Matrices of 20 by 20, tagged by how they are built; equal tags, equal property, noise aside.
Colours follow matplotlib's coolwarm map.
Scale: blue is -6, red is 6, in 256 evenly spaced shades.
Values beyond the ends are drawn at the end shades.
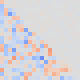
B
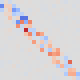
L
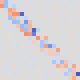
L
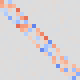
L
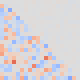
B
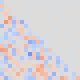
B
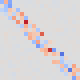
L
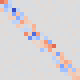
L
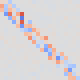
L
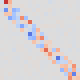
L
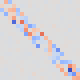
L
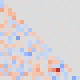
B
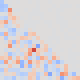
B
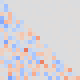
B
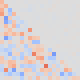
B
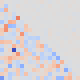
B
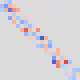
L
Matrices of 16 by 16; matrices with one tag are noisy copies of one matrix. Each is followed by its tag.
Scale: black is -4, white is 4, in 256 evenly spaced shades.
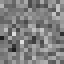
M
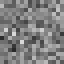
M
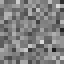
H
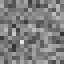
M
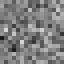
M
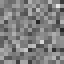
H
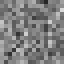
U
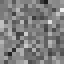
U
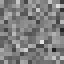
H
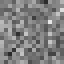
U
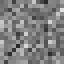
U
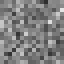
U
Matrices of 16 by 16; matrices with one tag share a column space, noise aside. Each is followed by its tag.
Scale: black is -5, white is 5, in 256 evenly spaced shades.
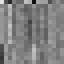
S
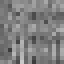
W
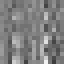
W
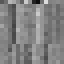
S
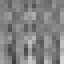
W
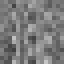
W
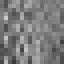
W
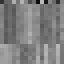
S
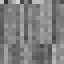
S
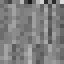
S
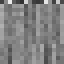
S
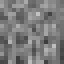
W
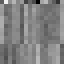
S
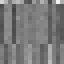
S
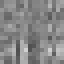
W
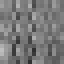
W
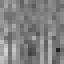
W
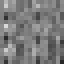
W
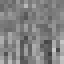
W
